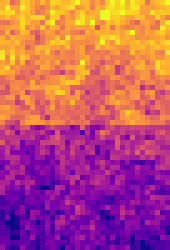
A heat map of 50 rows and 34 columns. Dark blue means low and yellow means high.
Stripes: none. Seam: horizontal, 50% of the way down, the top part higher. Slope: up to the top. Average level on the scale: 50%.
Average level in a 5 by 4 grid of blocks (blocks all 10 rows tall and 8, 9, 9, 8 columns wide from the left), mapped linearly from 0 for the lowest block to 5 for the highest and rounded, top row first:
5 5 5 5 / 4 4 4 4 / 3 3 3 3 / 1 1 1 1 / 0 1 0 0
